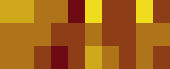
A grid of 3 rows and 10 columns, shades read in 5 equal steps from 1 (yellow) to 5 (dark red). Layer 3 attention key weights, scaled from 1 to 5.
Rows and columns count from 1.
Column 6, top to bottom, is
1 3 2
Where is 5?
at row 1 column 5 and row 3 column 4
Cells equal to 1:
2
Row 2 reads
3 3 3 4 4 3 4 4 3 3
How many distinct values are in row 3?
4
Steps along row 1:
same up same up down up same down up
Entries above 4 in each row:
1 0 1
